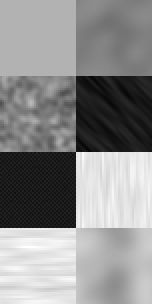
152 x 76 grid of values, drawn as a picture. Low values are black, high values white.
It is made of 4 by 2 panels. Panel 1,1: high, flat. Panel 1,2: middling, smooth, faint in contrast. Panel 2,1: middling, blotchy. Panel 2,2: very low, slanting down to the right, faint in contrast. Panel 3,1: very low, checkered, faint in contrast. Panel 3,2: very high, streaked downward, faint in contrast. Panel 4,1: very high, streaked across, faint in contrast. Panel 4,2: high, smooth.
